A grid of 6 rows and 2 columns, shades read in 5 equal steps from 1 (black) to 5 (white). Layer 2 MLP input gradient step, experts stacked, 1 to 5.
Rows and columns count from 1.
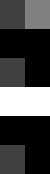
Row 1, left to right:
2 3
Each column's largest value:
5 5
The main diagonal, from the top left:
2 1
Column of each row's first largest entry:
2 1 1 1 1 1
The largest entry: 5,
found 2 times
